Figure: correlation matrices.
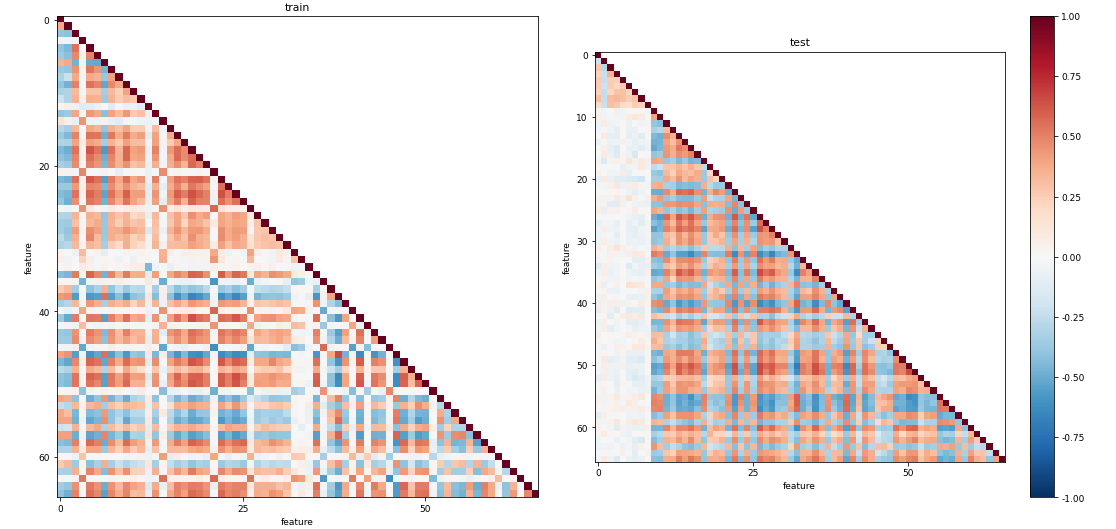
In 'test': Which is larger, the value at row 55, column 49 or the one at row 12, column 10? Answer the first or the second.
the second
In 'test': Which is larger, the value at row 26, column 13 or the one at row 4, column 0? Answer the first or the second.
the first
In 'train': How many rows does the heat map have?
66
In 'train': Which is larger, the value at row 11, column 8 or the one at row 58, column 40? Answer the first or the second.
the first
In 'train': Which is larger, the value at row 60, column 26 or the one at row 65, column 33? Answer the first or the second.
the first
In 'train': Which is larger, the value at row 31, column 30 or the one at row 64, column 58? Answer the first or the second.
the second
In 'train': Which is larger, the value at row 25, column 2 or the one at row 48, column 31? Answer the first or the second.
the first
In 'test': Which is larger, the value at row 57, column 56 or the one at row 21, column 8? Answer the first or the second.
the first
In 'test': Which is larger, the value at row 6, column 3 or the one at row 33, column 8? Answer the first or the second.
the first
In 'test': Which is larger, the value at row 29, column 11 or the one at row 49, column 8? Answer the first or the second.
the first
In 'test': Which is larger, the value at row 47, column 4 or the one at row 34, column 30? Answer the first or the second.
the second
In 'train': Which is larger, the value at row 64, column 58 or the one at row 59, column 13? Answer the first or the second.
the first
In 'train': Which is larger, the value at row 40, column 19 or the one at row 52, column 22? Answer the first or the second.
the first
